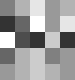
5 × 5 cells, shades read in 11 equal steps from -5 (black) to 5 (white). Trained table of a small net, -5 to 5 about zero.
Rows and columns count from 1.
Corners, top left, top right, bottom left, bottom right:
0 2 1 1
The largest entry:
5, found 2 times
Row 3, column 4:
3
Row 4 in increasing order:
-1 0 1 2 3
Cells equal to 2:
5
